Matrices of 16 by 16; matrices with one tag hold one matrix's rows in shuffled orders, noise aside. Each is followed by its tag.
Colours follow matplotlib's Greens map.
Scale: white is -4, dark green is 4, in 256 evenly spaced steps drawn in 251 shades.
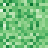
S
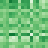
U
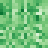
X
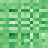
U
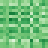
U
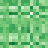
U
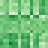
U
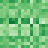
U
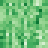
X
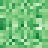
X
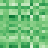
U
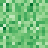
S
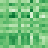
U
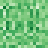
S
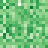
S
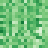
X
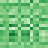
U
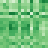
U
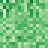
S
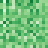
S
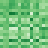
U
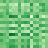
U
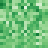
X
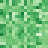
X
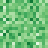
S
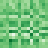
U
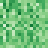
S
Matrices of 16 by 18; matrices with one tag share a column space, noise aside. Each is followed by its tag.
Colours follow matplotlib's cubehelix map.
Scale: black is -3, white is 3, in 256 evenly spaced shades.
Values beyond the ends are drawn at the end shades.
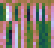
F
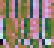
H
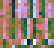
H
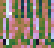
H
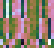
H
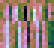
F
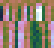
F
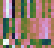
H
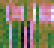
F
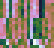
H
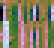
F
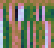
F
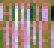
F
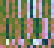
H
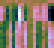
F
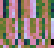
H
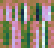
F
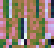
H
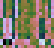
H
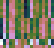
H
